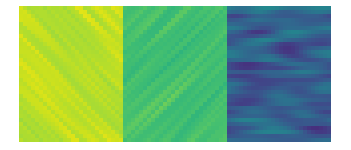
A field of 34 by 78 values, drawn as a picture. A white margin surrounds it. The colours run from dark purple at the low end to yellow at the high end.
The table splits into one row of 3 panels. Panel 1,1: very high, slanting down to the right, faint in contrast. Panel 1,2: high, slanting up to the right, faint in contrast. Panel 1,3: low, streaked across.
